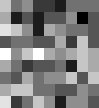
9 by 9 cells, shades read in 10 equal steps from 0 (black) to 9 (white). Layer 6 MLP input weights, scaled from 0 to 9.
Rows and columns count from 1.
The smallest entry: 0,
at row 2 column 8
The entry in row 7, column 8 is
3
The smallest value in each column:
3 1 2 1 2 1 1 0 3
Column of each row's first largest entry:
1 1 1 8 1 8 7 2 1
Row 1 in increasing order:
1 2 2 4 4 4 4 5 7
